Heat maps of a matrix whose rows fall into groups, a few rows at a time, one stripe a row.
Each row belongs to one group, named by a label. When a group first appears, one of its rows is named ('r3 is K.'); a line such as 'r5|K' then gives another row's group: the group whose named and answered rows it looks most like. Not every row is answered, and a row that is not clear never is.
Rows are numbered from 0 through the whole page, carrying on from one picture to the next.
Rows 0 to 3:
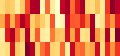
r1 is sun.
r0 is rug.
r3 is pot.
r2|sun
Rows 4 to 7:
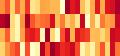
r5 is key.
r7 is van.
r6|rug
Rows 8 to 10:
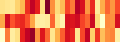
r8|rug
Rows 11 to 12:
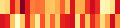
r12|key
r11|pot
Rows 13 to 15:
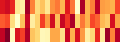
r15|sun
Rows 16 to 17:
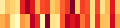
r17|rug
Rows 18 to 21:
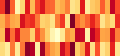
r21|pot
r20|sun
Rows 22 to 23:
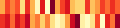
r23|sun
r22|van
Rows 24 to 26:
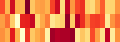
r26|van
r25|rug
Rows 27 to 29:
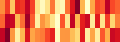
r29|key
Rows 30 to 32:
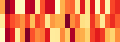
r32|pot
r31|sun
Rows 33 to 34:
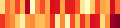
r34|key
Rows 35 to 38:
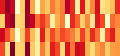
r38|van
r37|key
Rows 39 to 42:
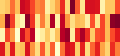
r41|rug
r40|key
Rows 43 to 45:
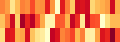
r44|pot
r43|rug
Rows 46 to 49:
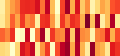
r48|van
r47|pot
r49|rug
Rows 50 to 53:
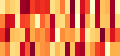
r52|key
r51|key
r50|pot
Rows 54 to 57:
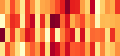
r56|key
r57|van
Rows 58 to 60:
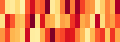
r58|rug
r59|pot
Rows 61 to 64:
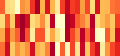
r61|rug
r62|sun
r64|key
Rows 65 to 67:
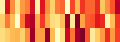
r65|pot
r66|rug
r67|rug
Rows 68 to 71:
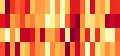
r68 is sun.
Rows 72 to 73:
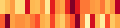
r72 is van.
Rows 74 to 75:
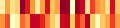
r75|rug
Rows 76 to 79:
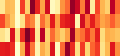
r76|rug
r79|key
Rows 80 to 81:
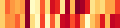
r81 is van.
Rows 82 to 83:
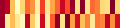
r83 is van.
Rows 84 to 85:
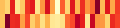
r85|sun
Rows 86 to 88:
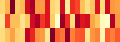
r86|pot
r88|van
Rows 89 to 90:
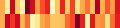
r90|sun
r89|pot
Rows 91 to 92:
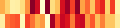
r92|van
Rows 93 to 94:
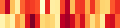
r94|rug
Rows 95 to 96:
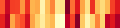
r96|sun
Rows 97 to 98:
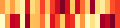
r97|van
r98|van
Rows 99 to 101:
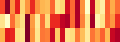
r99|sun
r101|key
